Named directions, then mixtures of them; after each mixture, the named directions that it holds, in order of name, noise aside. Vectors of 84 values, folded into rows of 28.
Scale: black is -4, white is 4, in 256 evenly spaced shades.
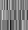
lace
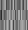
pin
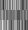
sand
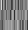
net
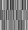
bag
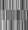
sand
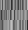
net, pin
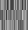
bag, net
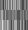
sand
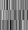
lace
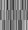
bag, lace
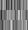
pin, sand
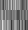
sand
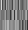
net, sand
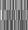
pin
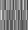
pin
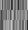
net, pin
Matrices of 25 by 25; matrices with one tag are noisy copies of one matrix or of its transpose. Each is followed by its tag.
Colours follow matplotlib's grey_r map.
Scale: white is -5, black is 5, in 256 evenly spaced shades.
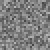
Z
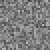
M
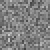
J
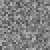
Z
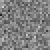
Z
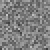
Z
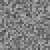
J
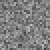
M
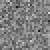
Z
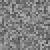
J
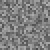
M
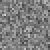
M
